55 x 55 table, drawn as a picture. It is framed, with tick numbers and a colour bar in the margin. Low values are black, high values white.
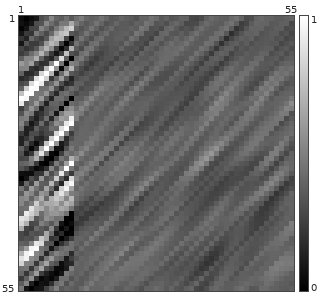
A vertical seam about 20% of the way across splits the table, and the right part is calmer. Streaks slant up to the right. The values are skewed, with a long tail toward high values. There is no overall slope.
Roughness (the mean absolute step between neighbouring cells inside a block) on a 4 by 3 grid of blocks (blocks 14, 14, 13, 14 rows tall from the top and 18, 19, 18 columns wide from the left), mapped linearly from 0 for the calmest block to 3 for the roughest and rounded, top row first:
3 0 0 | 3 0 0 | 3 0 0 | 2 0 0
